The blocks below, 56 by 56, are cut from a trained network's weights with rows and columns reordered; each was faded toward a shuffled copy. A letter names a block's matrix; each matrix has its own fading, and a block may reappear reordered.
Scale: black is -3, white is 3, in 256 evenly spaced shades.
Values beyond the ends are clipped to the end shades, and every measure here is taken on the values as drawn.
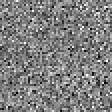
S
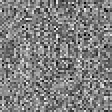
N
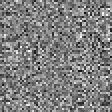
N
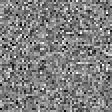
S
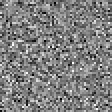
S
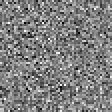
S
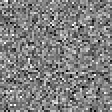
S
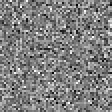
S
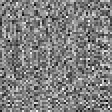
N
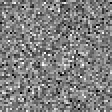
S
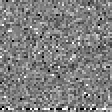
S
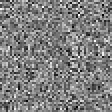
N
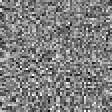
N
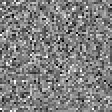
S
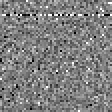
S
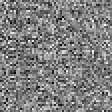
N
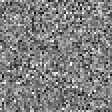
S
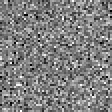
S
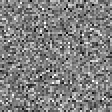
S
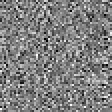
N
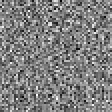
N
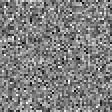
S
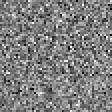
S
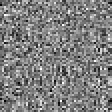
N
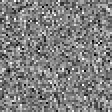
S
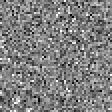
S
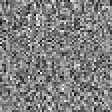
N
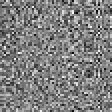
N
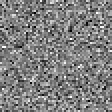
S
